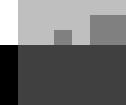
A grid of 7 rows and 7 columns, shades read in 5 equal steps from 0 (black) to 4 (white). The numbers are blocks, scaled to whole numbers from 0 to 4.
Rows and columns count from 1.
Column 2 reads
3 3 3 1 1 1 1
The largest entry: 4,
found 3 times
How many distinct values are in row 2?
3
